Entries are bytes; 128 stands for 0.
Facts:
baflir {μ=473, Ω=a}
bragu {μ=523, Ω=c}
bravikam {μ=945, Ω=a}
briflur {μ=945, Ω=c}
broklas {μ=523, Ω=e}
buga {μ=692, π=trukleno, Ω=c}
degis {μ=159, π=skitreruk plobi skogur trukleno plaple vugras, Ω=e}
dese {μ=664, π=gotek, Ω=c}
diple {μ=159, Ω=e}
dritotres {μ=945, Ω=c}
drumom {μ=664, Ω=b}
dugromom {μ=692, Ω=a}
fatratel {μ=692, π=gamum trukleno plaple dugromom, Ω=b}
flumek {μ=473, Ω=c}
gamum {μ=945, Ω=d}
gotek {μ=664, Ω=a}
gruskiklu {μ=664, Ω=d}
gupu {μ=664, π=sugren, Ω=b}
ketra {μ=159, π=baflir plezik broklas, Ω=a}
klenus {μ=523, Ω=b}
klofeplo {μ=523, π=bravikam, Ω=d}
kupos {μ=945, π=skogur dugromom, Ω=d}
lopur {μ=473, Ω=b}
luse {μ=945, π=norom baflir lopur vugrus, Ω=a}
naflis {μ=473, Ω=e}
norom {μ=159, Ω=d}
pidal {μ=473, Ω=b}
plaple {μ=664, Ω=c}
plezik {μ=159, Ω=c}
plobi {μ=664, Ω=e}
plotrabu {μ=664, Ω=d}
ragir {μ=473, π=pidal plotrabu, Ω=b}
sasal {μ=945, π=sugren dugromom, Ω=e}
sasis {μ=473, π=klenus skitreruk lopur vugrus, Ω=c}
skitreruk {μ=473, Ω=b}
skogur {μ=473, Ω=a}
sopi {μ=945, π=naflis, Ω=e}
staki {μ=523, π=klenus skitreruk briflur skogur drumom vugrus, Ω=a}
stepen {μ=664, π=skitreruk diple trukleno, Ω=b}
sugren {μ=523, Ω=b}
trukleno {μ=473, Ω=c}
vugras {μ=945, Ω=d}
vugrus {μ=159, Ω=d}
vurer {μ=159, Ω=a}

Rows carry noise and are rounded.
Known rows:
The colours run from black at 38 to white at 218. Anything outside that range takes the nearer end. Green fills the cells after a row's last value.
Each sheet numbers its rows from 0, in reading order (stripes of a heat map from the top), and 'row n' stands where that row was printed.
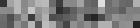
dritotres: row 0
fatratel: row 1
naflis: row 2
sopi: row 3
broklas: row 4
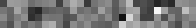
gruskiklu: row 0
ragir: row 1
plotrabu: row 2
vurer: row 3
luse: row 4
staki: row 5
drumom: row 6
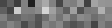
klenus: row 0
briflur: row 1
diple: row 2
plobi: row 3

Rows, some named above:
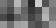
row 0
dese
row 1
skitreruk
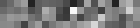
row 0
plezik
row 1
vugrus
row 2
staki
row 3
ketra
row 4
briflur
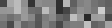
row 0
gamum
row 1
drumom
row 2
lopur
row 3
degis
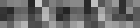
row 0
ragir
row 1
skitreruk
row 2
ragir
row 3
skitreruk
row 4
klofeplo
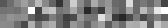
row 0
plezik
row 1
sasal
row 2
bravikam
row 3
baflir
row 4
sopi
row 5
kupos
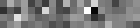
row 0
baflir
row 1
klenus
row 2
flumek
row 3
gupu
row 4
norom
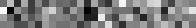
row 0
sugren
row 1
skogur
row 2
bragu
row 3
sasis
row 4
trukleno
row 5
buga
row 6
dugromom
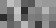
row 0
stepen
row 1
plaple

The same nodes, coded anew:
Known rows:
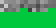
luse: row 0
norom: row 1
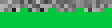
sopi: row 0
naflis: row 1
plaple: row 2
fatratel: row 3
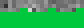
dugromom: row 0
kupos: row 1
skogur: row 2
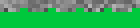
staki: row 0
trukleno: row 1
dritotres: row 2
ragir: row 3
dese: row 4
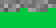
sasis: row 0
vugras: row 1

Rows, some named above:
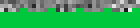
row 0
gupu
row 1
dugromom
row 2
plezik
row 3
dugromom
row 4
klofeplo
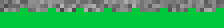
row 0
diple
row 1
bragu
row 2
ragir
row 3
stepen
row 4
klenus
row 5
flumek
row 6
lopur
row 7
degis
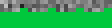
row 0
ketra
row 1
vugrus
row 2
baflir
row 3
degis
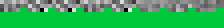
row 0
broklas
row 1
bravikam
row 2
bravikam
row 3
broklas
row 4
bravikam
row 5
bragu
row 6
sugren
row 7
vurer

